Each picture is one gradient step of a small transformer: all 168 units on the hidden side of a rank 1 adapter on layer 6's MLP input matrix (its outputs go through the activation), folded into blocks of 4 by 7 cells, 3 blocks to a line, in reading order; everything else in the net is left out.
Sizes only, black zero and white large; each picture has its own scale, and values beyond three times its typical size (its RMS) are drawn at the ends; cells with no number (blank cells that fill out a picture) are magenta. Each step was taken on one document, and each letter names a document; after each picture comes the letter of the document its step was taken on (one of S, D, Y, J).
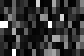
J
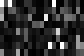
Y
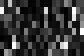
J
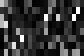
Y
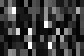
J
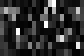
J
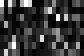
Y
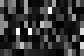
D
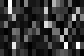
J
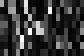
D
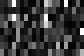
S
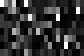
D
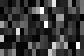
S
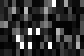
D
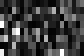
S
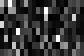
Y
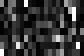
S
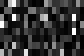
S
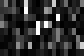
D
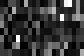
S
